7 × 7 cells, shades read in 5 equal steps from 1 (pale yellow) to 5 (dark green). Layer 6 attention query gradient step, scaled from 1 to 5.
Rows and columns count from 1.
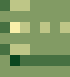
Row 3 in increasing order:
1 2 2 2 3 3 4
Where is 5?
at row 6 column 2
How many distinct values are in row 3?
4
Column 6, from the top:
3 3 3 3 3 4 3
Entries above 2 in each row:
5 7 3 7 5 7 7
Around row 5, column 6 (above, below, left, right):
3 4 3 3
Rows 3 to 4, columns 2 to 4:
1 2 3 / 3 3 3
